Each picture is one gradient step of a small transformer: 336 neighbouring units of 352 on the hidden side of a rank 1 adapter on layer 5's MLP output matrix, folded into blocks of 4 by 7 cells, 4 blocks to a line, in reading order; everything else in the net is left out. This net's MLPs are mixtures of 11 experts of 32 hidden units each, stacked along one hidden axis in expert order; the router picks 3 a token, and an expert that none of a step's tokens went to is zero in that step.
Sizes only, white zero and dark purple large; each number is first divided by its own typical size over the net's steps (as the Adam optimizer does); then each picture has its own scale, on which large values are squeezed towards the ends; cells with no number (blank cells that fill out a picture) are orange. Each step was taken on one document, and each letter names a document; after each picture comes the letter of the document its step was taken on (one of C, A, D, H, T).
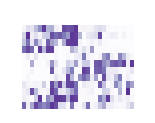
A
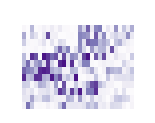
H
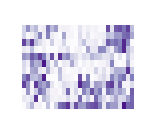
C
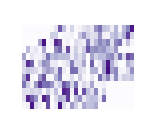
H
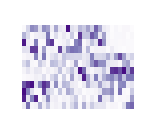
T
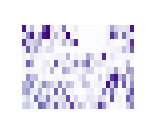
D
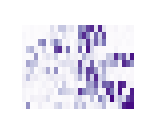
T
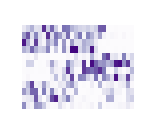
A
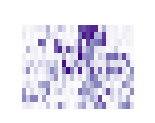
T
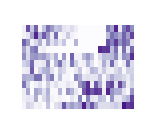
C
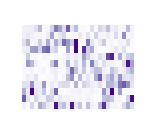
D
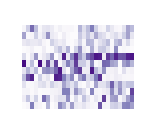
H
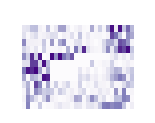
C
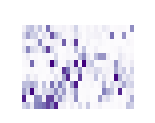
A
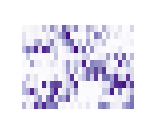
A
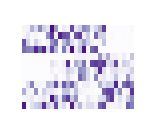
A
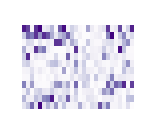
D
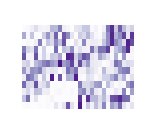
C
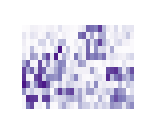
H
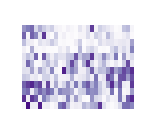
T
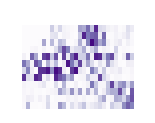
H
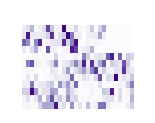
A
